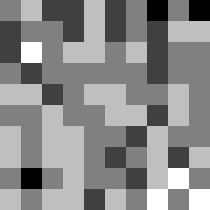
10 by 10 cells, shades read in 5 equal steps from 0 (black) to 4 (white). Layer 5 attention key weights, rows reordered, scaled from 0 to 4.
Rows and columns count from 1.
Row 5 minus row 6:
1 1 -2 0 1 0 -1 1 0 0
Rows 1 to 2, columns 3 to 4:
1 1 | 2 1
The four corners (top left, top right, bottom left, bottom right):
2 0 3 4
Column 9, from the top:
2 3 2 2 3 3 2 1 4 2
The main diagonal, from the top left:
2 2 2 2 3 3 1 3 4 4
